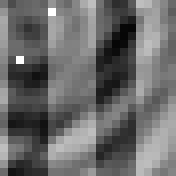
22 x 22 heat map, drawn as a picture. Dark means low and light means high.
Ninth with the highest average: bottom right. Stripes: upright, repeating 2 times. Lone odd cells: 2, each higher than its neighbours. Rings: centred on the top left.
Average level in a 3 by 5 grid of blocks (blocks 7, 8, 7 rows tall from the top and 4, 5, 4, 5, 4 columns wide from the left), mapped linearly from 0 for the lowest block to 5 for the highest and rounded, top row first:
23404 | 11213 | 12415
